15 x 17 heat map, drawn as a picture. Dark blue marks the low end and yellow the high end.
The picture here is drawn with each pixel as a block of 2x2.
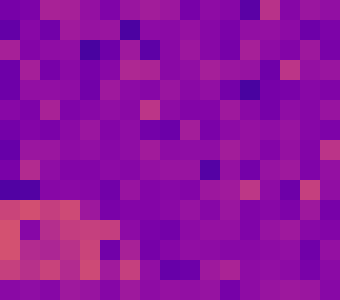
Average level on the scale: 30%. Odd patch: higher, in the bottom left. Odd rows or columns: none. Ninth with the highest average: bottom left. Mirror symmetry: none.
